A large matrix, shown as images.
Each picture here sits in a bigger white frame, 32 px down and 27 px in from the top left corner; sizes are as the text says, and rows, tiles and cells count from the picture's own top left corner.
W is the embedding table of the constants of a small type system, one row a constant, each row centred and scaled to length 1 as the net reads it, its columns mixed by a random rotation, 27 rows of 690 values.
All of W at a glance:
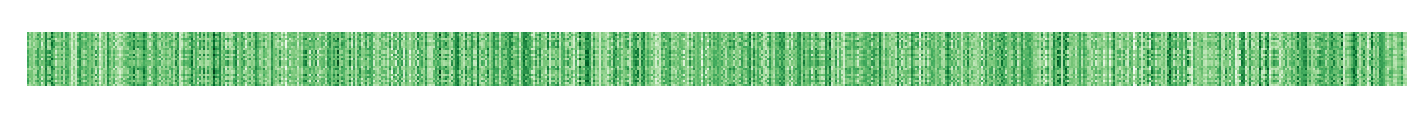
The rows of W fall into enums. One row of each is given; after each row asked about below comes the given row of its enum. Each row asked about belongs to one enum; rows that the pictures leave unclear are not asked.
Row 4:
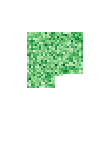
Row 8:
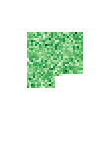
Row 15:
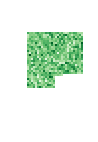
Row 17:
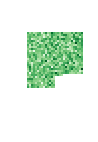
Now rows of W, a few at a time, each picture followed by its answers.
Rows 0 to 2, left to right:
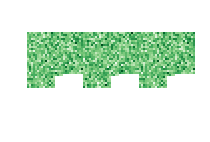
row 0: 17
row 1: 8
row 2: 17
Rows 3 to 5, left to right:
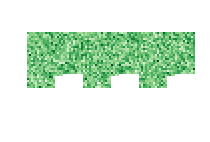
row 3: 15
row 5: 17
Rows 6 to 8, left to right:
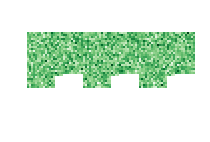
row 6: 17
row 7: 4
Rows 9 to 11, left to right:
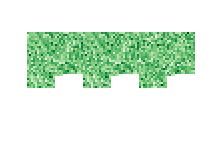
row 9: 15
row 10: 15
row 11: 8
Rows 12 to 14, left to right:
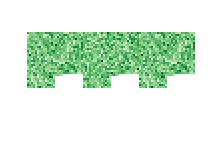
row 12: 15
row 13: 17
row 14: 15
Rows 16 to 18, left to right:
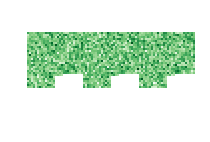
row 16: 15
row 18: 4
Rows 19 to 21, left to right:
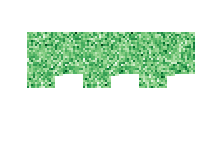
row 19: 8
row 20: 8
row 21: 15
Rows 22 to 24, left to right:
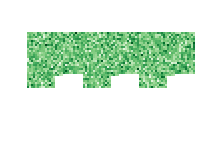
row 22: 8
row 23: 17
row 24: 15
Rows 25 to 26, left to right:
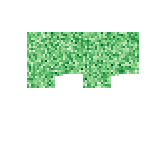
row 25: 17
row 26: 4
